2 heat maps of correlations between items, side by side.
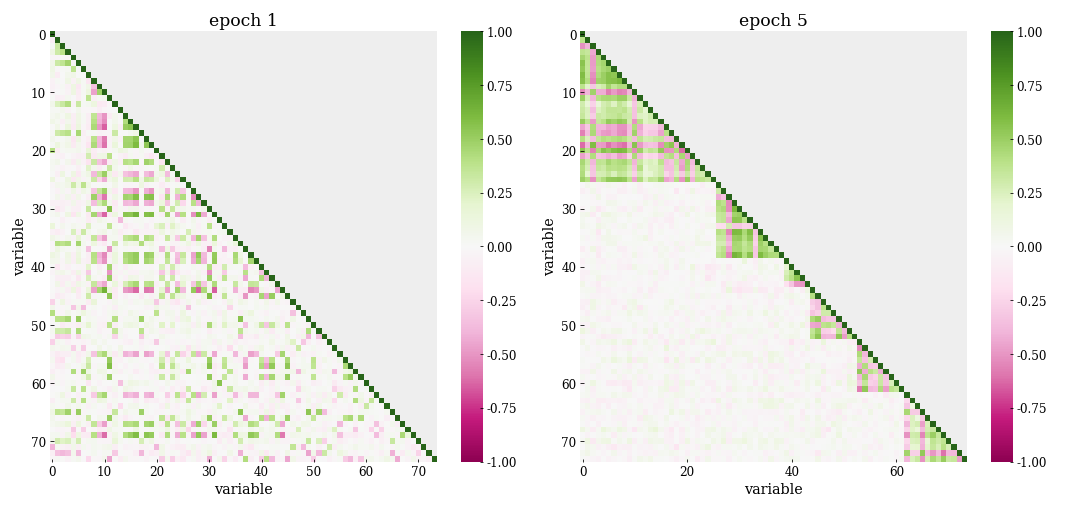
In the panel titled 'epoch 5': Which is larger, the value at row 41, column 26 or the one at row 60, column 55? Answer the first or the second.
the first
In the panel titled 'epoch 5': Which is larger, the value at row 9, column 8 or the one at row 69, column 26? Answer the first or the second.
the first
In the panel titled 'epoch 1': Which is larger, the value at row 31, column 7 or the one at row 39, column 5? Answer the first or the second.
the second
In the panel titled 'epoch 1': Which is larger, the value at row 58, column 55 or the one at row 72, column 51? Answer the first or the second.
the first
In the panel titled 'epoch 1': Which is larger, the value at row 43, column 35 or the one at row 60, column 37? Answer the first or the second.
the first
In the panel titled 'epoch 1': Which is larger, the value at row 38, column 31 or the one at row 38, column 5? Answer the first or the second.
the first
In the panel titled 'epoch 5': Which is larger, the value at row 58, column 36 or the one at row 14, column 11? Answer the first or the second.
the second
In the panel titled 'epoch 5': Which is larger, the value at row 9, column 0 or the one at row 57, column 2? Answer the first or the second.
the first
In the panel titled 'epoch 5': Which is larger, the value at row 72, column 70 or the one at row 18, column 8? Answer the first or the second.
the second
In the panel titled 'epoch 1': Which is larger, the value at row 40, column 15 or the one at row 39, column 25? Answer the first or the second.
the second
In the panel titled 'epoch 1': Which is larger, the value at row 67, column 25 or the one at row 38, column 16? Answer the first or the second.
the second
